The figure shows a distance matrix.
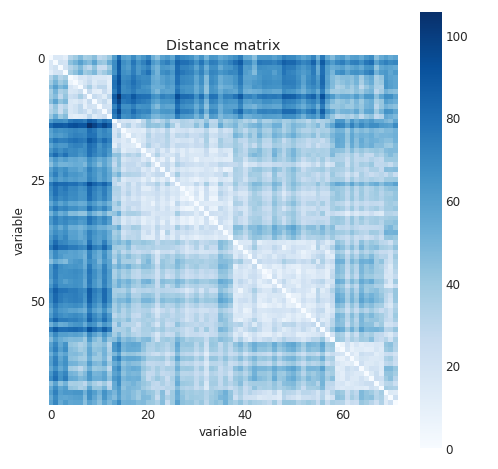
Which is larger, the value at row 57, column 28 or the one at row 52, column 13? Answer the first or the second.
the second
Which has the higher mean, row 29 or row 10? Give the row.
10
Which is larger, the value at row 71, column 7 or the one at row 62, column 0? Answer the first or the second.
the second
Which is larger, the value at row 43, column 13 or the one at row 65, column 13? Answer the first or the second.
the second
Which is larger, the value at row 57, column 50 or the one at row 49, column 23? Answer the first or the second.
the second
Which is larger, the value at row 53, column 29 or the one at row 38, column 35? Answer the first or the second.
the second
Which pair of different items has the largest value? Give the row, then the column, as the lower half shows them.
14, 8
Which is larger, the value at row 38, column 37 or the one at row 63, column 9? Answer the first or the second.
the second
